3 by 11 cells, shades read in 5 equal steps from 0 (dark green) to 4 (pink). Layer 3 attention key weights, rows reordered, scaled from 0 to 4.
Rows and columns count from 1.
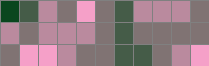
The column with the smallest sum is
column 7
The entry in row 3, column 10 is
3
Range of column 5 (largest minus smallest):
2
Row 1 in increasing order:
0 1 1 2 2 2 3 3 3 3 4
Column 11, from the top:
2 2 4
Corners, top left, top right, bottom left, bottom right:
0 2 2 4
